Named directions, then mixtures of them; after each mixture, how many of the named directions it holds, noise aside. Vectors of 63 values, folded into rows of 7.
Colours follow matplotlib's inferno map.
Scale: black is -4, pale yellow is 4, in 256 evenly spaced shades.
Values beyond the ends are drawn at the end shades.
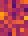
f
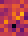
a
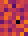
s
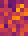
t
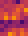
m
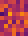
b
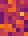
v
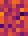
three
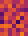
two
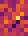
three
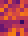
two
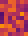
one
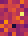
three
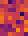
one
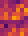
two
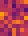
one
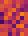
two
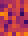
three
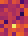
two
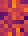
one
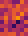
three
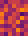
two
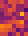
two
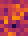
two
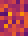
one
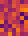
three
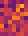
one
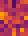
two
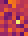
one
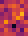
one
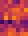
two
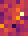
three
